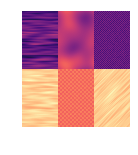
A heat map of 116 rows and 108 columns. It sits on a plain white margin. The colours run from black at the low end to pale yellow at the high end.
The table splits into 2 rows of 3 panels. Panel 1,1: low, streaked across. Panel 1,2: middling, smooth. Panel 1,3: low, checkered. Panel 2,1: very high, streaked across, faint in contrast. Panel 2,2: high, checkered, faint in contrast. Panel 2,3: very high, slanting up to the right, faint in contrast.
